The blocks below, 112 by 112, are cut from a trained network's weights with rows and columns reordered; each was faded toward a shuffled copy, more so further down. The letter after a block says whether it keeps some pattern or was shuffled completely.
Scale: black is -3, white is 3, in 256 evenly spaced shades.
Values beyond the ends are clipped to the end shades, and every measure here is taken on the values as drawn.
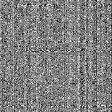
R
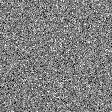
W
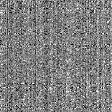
R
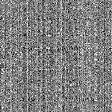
R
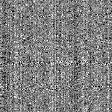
R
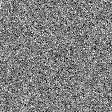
W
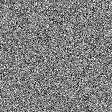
W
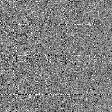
R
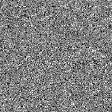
R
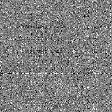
R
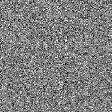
R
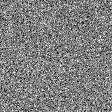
W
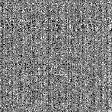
R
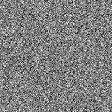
R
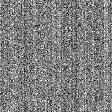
R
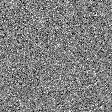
W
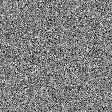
W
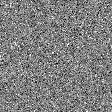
W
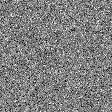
W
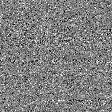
R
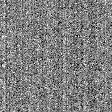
R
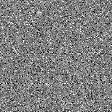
R
